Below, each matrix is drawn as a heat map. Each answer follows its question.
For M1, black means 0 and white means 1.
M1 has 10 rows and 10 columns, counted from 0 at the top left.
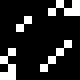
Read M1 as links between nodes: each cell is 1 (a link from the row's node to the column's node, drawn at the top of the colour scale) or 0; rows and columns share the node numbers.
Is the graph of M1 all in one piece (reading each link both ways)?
no
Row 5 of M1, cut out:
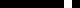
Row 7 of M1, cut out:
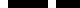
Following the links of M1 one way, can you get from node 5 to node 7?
yes
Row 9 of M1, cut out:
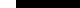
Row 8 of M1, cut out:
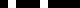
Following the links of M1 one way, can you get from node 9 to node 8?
yes
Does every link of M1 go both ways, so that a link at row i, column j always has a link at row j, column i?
yes
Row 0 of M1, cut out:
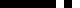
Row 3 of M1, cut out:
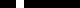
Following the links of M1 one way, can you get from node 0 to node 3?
no
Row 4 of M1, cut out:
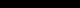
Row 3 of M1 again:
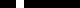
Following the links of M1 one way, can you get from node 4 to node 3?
no
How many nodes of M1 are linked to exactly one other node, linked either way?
3
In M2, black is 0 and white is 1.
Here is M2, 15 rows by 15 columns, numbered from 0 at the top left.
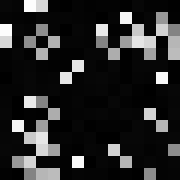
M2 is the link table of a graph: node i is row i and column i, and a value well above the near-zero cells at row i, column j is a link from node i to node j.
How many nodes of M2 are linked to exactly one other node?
1
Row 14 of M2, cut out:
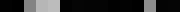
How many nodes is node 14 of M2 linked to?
4
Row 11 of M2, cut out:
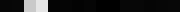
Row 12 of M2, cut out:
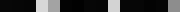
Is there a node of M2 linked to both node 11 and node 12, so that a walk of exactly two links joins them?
yes
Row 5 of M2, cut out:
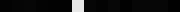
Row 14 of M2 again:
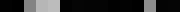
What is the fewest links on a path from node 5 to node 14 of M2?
4
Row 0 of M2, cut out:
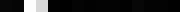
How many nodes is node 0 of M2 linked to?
2
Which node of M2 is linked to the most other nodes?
node 3
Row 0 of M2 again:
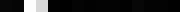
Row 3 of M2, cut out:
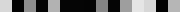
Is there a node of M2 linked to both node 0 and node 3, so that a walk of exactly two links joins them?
yes
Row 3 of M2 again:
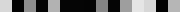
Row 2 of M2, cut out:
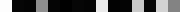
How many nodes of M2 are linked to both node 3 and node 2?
4
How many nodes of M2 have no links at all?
1
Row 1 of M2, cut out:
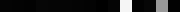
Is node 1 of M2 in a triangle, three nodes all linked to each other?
yes
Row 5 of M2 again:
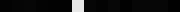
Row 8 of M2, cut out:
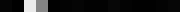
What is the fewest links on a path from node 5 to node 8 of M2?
4
